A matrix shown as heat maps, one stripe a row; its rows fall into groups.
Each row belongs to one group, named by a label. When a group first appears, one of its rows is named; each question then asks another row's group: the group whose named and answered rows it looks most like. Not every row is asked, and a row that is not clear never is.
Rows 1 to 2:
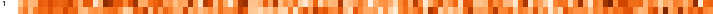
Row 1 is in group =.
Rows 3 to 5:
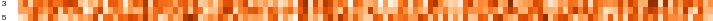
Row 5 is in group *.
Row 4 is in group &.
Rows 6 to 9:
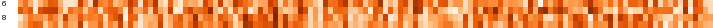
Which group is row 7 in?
*
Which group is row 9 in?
&
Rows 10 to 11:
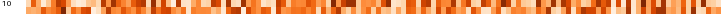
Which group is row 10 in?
*
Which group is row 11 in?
&
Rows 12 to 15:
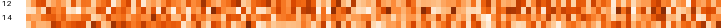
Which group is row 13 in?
*
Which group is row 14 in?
&
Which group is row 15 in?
=
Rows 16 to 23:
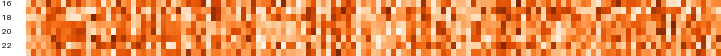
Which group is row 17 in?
*
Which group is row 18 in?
*
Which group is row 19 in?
=
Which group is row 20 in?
=
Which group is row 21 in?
=
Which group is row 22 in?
*
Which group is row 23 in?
=
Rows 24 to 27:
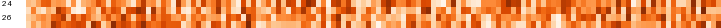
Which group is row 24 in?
*
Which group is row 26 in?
&
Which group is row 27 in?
=
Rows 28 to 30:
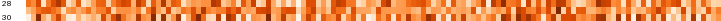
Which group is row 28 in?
*
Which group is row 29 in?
&
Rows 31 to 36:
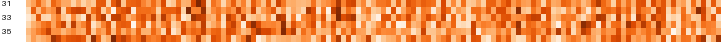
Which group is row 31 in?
*
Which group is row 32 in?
=
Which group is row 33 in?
*
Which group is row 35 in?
&
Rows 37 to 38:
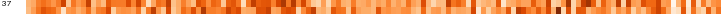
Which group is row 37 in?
&
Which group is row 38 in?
&
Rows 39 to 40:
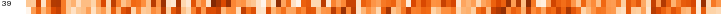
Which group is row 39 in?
*
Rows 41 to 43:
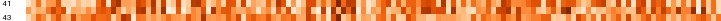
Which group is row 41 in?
*
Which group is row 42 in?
*
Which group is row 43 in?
&
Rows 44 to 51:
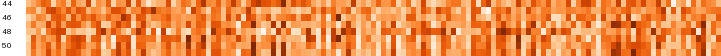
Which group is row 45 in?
=
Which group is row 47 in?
=
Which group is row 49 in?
=
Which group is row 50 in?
=
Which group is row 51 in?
=
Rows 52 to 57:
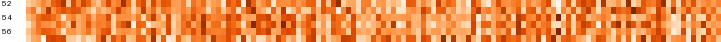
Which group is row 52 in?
&
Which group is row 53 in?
=
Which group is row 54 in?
&
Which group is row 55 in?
&
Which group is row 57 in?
*
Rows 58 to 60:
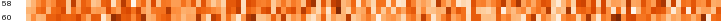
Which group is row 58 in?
&
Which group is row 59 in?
&
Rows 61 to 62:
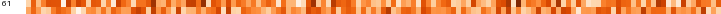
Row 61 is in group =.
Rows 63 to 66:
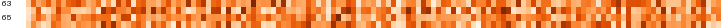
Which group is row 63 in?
=
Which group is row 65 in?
&
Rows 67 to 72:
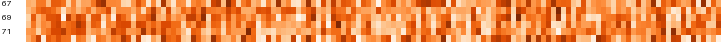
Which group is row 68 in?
&
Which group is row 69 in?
=
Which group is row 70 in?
=
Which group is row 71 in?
=
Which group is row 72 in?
*
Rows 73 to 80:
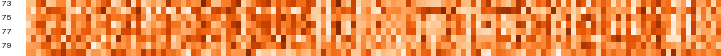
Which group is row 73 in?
&
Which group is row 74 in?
*
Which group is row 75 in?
&
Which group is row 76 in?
&
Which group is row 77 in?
&
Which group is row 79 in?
&
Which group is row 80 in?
=
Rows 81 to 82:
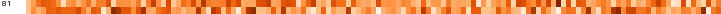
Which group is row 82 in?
=
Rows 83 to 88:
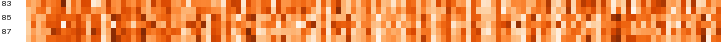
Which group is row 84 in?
&
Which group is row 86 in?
=
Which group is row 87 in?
=
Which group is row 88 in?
=
